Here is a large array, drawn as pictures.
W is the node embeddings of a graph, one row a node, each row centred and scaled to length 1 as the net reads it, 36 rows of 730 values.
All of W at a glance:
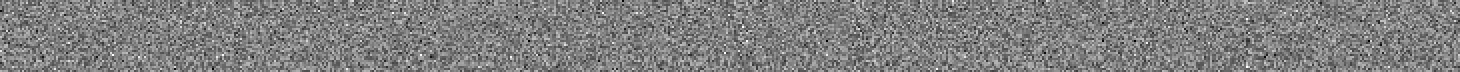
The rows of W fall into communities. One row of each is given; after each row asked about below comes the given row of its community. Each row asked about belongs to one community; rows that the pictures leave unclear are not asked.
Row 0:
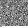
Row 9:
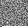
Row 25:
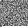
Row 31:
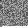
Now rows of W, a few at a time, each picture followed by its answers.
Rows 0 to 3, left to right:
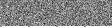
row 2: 0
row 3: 31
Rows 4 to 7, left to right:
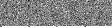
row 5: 31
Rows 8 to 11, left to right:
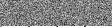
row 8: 0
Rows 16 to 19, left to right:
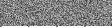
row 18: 25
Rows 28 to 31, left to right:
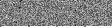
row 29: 25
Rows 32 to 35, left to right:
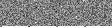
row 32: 31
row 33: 9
